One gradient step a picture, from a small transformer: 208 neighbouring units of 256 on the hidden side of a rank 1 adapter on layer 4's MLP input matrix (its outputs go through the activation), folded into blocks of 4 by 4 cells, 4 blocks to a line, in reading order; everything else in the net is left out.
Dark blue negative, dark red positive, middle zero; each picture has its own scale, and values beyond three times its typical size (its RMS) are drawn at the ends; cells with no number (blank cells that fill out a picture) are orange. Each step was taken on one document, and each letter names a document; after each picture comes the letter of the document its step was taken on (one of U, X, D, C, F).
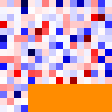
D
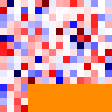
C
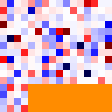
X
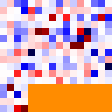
D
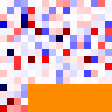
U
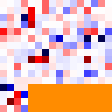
U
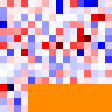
C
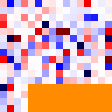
X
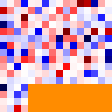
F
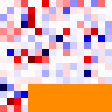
U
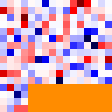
F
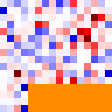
C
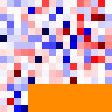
D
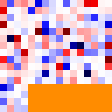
X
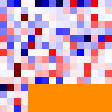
C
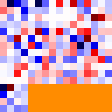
C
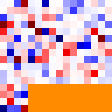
U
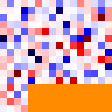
D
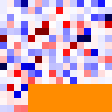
D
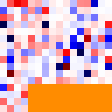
X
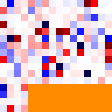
X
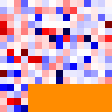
F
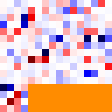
U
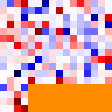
D
